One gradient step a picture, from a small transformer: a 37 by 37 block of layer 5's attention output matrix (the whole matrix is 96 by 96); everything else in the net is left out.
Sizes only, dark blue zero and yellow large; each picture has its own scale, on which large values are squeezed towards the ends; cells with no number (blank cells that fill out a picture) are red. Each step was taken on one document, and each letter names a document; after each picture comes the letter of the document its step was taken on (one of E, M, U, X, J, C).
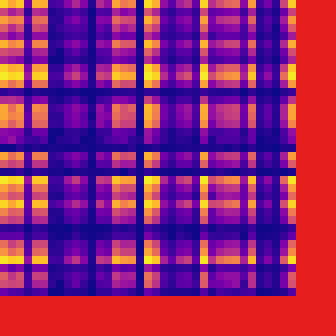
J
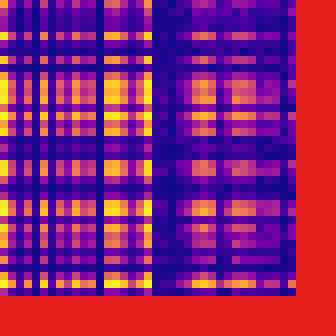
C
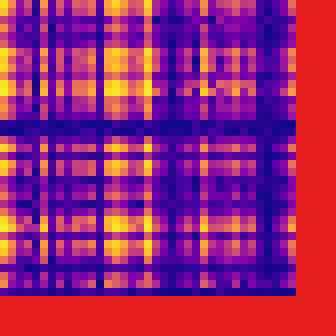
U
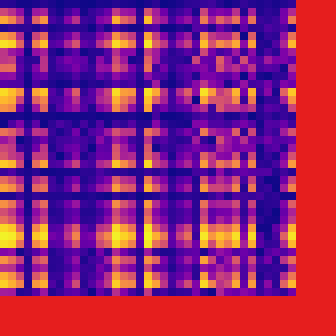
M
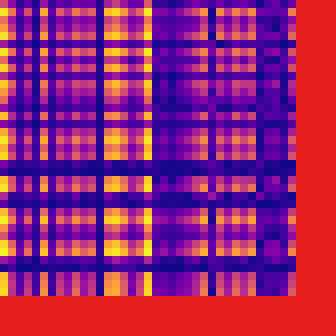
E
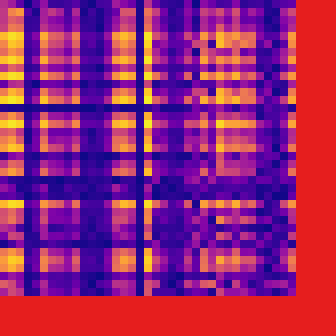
U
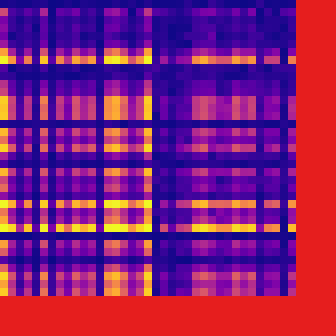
C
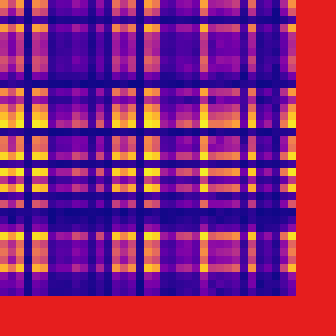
J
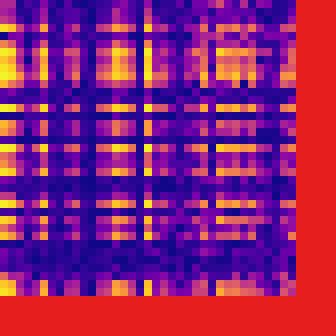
M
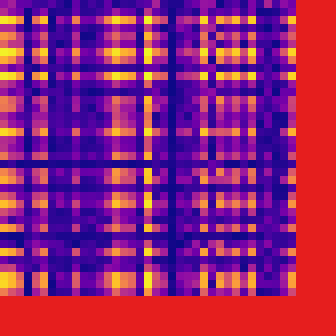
M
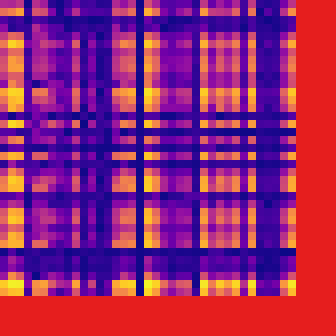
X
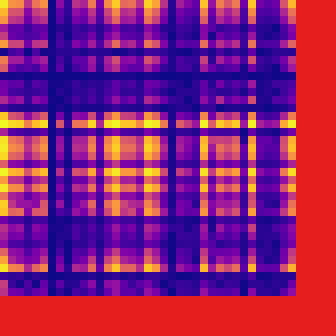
J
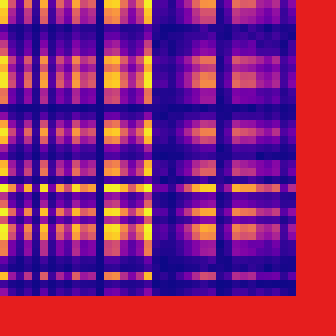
C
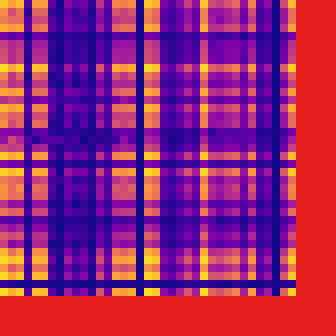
J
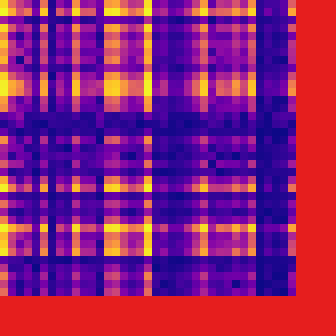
C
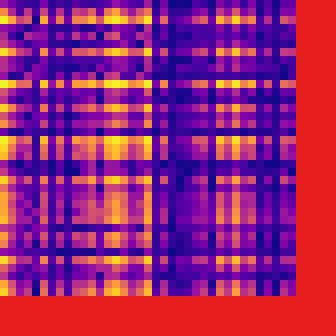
E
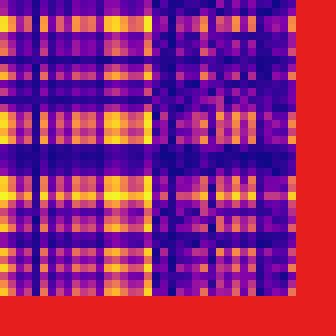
E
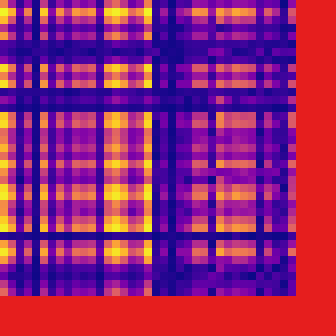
E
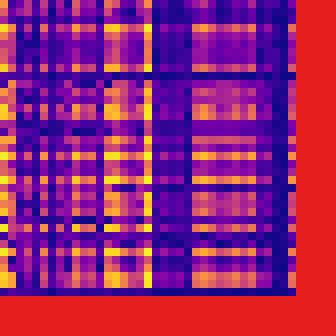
C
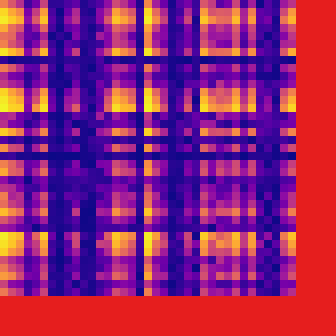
M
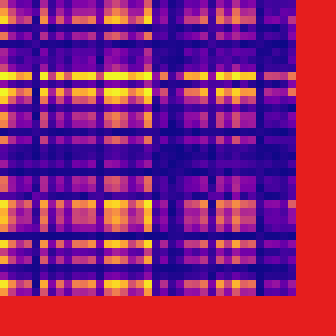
E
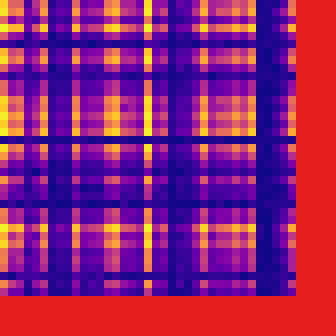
M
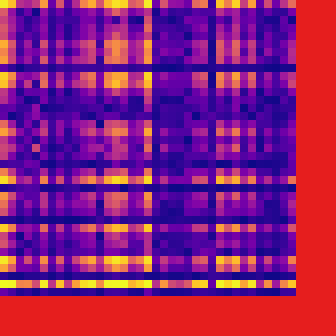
E
